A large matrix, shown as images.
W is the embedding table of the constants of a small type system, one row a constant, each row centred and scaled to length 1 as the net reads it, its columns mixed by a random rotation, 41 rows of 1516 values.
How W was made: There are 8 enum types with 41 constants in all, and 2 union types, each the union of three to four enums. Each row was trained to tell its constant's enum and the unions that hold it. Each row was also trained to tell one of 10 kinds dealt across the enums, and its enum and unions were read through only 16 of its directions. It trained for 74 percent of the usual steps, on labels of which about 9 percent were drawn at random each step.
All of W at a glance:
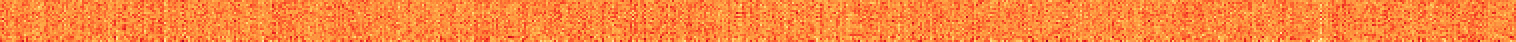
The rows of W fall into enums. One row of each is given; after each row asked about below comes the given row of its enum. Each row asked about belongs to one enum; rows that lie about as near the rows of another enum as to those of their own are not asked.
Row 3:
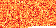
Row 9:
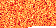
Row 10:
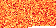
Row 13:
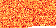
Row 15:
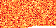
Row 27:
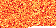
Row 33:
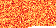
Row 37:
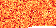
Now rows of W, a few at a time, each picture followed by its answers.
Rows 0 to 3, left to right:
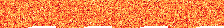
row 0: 37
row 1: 27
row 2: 13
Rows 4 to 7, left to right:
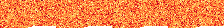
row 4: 10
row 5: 15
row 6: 9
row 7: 15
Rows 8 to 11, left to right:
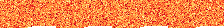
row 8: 13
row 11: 33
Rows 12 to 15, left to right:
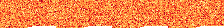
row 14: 37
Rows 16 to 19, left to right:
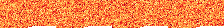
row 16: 13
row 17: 13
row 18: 33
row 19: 9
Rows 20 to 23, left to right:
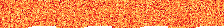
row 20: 37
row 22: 10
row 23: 33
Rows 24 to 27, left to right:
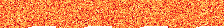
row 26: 37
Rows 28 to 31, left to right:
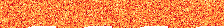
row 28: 33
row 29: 3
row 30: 10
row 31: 27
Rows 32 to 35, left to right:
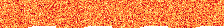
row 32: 10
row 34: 9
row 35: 13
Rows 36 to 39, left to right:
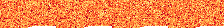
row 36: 37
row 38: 15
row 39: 15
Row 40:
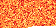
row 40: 15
